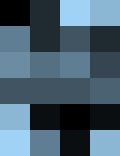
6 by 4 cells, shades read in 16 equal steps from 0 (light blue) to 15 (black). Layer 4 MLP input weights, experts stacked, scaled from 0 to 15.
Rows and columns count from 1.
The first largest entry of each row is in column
1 2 4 1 3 3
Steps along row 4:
same same down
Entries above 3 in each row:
2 4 4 4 3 2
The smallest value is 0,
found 2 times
